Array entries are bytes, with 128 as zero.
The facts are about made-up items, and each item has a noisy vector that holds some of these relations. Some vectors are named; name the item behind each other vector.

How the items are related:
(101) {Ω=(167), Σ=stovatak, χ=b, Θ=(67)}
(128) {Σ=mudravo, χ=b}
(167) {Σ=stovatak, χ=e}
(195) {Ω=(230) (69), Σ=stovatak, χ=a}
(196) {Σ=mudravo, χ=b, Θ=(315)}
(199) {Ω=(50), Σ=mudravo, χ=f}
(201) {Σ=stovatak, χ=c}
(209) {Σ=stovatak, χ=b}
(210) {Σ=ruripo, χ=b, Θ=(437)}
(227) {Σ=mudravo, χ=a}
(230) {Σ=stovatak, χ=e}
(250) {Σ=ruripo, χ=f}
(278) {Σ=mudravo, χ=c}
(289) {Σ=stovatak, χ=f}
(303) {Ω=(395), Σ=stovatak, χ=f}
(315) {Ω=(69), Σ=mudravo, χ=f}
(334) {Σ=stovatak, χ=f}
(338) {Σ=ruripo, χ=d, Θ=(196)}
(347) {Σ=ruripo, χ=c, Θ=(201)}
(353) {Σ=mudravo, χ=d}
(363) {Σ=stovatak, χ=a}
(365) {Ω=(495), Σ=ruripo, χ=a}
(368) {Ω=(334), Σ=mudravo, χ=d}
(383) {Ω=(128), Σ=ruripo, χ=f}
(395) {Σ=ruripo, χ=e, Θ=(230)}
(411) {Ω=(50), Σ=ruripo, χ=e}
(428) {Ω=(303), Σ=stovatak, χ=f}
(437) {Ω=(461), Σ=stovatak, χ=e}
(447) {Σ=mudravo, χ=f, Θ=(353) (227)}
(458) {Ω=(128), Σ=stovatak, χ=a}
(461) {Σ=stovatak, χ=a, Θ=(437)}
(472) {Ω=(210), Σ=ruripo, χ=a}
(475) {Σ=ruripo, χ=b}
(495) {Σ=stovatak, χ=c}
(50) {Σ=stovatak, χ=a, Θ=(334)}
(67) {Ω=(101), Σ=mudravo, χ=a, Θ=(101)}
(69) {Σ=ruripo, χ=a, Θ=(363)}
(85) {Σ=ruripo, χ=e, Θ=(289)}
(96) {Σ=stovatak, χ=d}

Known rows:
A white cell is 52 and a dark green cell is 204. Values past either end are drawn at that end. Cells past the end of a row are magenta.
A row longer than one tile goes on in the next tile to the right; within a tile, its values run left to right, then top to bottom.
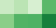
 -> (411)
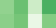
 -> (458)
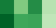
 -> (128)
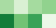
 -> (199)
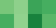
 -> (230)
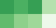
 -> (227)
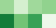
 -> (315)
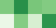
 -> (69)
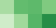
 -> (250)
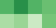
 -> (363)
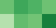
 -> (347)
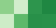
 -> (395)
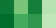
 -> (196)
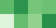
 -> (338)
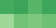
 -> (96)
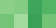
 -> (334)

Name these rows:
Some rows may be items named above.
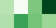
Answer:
(303)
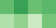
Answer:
(50)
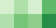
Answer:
(383)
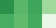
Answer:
(353)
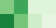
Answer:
(67)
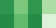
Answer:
(278)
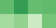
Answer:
(50)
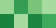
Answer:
(167)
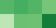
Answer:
(347)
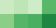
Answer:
(411)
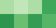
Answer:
(437)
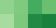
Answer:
(85)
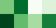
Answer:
(101)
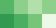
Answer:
(368)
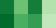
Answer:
(196)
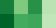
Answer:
(128)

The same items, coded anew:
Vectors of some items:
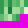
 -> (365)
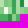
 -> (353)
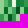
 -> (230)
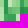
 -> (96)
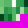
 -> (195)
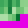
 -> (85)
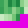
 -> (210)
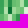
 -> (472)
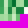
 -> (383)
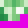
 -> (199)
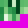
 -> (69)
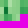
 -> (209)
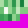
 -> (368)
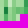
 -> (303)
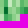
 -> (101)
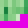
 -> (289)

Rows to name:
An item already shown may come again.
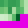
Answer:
(395)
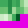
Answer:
(395)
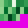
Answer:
(230)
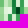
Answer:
(128)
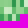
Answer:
(196)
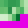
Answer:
(395)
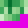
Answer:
(338)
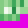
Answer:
(278)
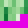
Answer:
(428)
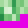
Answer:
(447)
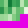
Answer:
(250)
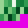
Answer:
(230)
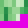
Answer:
(428)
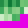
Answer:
(347)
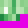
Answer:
(67)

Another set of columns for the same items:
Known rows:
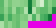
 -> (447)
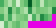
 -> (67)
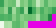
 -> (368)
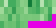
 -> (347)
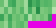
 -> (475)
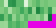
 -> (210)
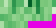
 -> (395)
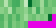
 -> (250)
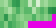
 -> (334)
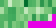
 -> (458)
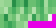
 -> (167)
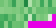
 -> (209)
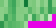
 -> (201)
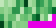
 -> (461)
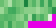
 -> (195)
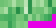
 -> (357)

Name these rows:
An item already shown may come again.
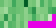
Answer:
(96)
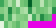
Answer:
(67)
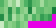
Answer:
(227)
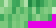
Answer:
(85)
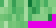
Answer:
(338)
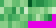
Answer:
(411)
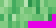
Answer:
(69)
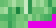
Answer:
(357)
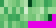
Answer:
(383)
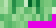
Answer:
(395)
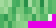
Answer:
(230)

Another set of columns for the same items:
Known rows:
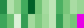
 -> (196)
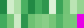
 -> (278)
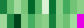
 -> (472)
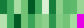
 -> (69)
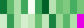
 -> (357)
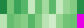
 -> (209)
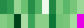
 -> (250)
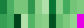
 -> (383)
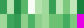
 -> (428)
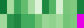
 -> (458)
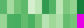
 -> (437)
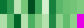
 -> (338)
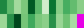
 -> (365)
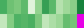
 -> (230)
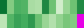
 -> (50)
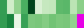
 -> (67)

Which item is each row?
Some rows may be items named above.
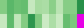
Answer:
(167)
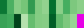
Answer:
(383)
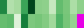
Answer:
(227)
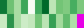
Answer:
(357)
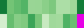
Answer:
(96)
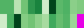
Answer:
(395)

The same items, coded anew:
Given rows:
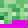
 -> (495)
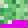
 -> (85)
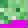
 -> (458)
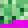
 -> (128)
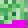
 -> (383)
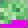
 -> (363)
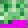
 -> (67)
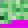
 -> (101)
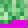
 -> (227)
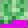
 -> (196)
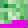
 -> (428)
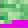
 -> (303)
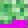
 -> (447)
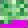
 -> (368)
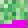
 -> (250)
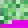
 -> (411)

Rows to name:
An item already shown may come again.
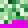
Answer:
(230)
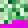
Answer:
(230)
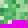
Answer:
(85)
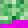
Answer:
(278)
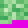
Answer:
(96)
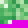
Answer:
(395)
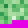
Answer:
(437)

